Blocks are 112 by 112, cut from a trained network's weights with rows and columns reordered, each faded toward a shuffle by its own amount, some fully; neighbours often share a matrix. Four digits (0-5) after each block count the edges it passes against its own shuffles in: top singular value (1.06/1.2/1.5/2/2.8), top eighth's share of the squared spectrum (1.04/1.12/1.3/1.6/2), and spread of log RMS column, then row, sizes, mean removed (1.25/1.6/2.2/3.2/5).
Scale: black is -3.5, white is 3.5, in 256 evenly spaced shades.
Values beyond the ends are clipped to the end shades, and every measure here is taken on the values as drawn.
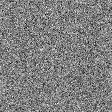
0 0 0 0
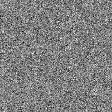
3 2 1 0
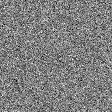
1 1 0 0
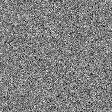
3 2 0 0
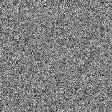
3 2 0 1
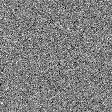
1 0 0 0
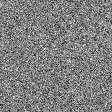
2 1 0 0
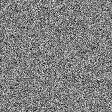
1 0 0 0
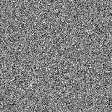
2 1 0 1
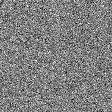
0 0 0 0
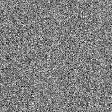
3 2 1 1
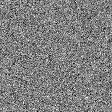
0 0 0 0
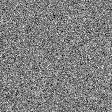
0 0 0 0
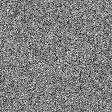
0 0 0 0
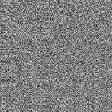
5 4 2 1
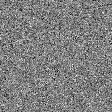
2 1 0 0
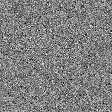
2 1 0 0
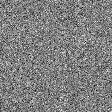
2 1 0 0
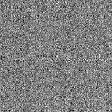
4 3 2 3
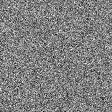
2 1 0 0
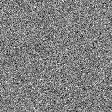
3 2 0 0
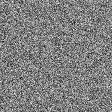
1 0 0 0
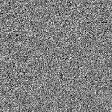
3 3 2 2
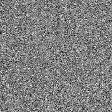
2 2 1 1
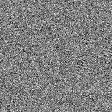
2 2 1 0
